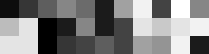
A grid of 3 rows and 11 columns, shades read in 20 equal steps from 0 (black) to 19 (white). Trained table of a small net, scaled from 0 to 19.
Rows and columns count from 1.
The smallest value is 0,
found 2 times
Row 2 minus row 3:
-3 0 0 -2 5 -5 0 5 4 -1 16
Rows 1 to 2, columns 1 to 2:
1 4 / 14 17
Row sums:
96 117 98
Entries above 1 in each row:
10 10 10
